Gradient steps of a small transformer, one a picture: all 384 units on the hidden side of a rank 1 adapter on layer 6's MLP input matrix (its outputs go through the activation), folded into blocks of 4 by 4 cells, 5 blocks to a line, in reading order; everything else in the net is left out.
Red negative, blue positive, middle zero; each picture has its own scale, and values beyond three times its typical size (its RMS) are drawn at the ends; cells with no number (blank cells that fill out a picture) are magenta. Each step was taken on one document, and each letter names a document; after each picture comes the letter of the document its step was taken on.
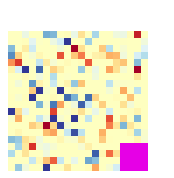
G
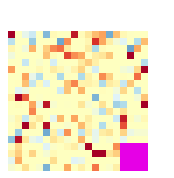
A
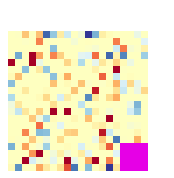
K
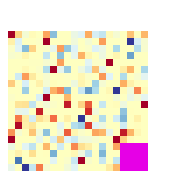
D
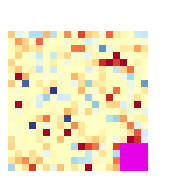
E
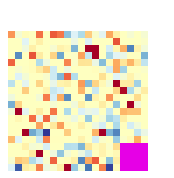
K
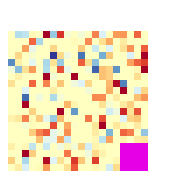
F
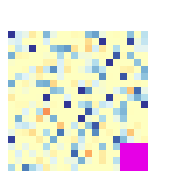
D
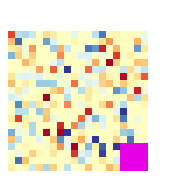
D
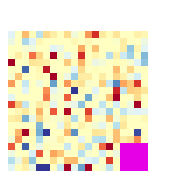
K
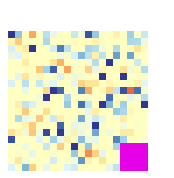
D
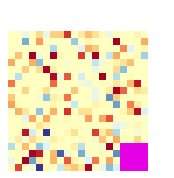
K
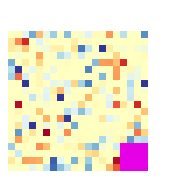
E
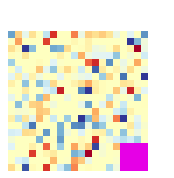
D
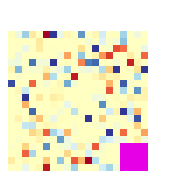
F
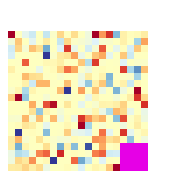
A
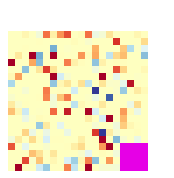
K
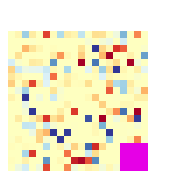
F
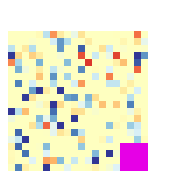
G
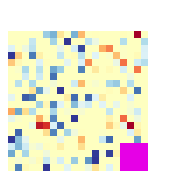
G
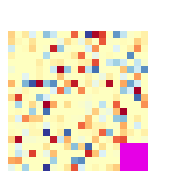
A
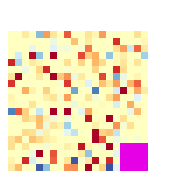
K
